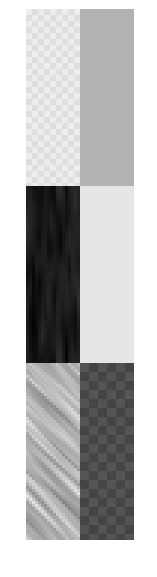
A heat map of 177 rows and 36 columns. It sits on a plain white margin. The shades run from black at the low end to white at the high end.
It is made of 3 by 2 panels. Panel 1,1: very high, checkered, faint in contrast. Panel 1,2: high, flat. Panel 2,1: very low, streaked downward, faint in contrast. Panel 2,2: very high, flat. Panel 3,1: high, slanting down to the right. Panel 3,2: low, checkered, faint in contrast.
